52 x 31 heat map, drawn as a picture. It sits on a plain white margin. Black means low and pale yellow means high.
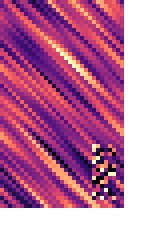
No overall slope runs across the table. The bottom right is the roughest part. An odd patch, rougher than its surroundings, sits in the bottom right. Streaks slant down to the right.
